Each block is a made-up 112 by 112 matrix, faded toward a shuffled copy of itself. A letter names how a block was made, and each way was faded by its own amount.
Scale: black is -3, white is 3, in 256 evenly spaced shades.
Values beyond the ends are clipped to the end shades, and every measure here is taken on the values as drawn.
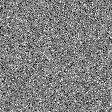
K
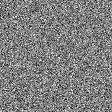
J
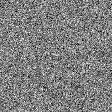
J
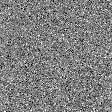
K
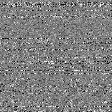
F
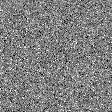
K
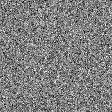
J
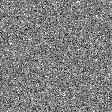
K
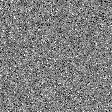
K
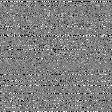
F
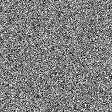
J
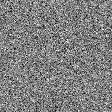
J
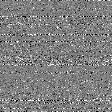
F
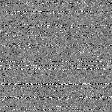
F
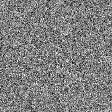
J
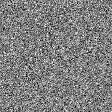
J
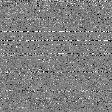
F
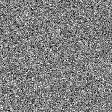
J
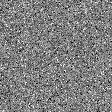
K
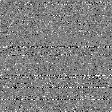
F
